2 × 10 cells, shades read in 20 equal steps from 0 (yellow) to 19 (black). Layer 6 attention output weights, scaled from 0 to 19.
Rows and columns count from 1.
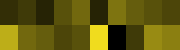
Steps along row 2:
up up up down down up down down up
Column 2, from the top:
14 10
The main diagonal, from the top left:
15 10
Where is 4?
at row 2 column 1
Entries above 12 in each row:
5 3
